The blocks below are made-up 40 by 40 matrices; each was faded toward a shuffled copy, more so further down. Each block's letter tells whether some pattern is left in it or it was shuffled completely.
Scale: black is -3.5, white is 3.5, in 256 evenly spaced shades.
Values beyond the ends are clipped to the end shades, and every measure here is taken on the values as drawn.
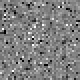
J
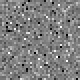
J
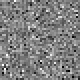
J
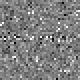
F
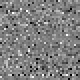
F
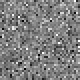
J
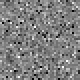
J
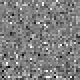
F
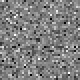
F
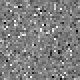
J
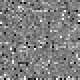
F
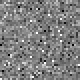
J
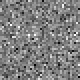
J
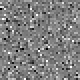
J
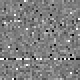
F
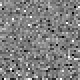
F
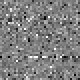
F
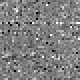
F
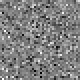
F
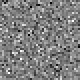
J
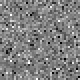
J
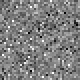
J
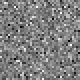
J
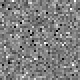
J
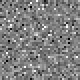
J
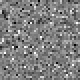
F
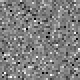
J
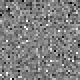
J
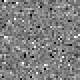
J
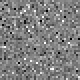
J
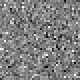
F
